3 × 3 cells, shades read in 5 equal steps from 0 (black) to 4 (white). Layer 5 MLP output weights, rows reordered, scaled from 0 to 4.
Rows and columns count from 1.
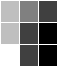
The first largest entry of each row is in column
1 1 1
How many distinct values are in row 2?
3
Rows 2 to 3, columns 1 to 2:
3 1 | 4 1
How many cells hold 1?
3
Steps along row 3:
down down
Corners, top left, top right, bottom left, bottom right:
3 1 4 0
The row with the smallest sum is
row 2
